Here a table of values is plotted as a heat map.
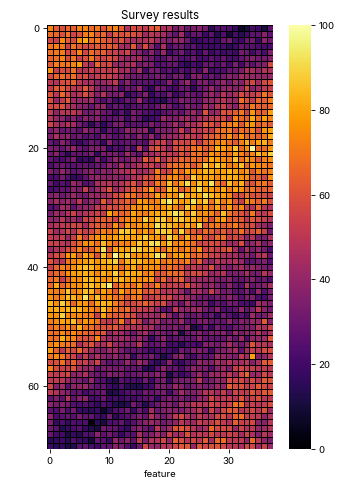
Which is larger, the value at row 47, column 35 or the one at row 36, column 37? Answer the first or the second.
the first
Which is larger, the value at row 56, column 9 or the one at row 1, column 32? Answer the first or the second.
the first
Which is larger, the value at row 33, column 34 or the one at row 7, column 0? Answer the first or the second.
the second
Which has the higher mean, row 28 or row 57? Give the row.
28
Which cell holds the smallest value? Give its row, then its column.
66, 7
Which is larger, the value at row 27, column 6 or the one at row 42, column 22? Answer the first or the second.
the second
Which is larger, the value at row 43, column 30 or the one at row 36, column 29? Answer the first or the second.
the second
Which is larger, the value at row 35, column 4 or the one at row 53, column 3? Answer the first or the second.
the second
